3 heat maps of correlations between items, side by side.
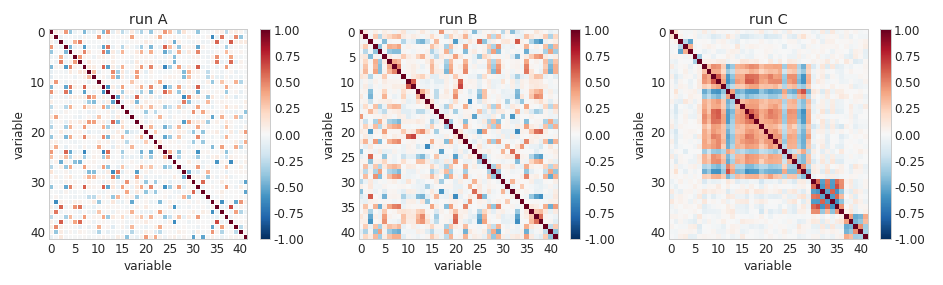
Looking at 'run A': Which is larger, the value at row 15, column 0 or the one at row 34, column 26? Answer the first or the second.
the second
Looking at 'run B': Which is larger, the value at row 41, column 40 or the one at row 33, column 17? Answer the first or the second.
the second
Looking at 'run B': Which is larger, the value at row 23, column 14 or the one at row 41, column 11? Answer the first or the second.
the second
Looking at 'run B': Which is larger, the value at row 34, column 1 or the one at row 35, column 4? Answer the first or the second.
the first
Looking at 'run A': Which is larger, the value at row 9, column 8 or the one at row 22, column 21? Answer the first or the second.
the first
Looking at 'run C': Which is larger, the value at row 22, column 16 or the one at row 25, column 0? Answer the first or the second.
the first
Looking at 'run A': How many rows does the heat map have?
42
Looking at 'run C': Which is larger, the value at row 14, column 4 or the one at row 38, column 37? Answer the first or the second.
the second
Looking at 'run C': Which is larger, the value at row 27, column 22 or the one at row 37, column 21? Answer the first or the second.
the second
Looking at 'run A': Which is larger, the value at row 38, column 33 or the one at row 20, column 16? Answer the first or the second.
the first
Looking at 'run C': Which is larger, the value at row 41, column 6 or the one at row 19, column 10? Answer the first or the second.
the second
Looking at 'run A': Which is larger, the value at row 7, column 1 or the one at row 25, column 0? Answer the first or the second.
the second
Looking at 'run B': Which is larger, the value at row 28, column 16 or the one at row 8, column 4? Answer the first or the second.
the first
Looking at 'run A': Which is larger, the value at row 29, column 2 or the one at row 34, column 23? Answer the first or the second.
the first
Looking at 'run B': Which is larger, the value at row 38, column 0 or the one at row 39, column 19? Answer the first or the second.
the second
